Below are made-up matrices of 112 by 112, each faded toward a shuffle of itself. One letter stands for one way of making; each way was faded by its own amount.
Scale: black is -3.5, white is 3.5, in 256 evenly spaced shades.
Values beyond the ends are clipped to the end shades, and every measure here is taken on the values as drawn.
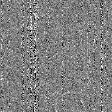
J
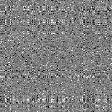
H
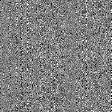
J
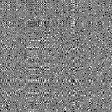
H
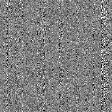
J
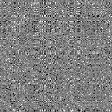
H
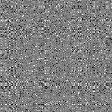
H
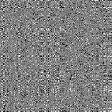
H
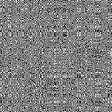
H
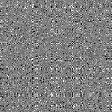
H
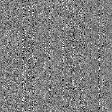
J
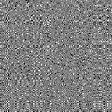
H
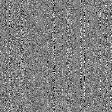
J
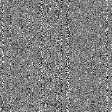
J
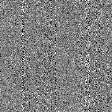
J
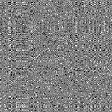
H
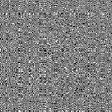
H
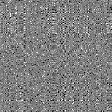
H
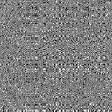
H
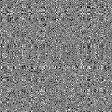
H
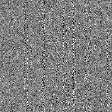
J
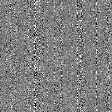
J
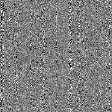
J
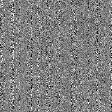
J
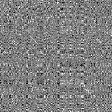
H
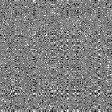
H
